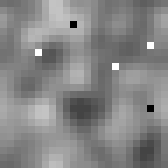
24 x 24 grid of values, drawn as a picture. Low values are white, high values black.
Five lone cells stand out: two far higher and three far lower than their neighbours. The field is mottled with small blotches. The halves do not mirror each other. The distribution is heavy-tailed on both sides.
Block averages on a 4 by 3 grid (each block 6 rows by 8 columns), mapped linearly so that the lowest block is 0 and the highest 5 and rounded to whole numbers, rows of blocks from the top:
113 | 322 | 051 | 224
